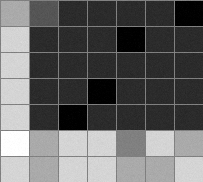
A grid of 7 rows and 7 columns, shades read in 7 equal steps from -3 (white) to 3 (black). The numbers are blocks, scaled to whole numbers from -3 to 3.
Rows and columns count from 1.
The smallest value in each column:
-3 -1 -2 -2 -1 -2 -2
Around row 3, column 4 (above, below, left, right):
2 3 2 2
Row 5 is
-2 2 3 2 2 2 2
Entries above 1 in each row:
5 6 6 6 6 0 0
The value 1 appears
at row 1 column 2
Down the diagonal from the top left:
-1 2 2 3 2 -2 -2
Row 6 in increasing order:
-3 -2 -2 -2 -1 -1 0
